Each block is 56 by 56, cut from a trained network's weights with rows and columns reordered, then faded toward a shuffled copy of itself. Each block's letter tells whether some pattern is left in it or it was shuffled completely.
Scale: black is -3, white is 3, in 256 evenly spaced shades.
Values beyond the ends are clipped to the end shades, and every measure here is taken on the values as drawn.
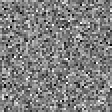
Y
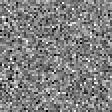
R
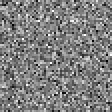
Y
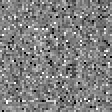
R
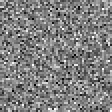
R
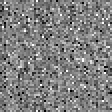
R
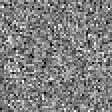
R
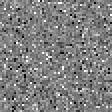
Y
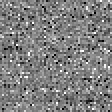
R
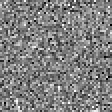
Y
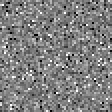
Y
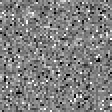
Y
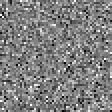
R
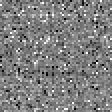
R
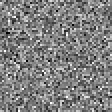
Y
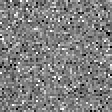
Y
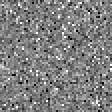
Y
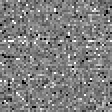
R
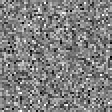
R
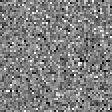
Y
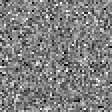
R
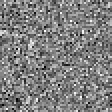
R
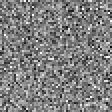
R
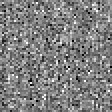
R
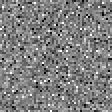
Y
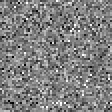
R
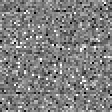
R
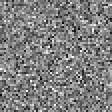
Y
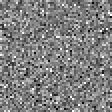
R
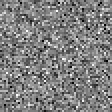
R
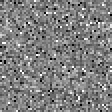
Y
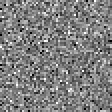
Y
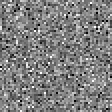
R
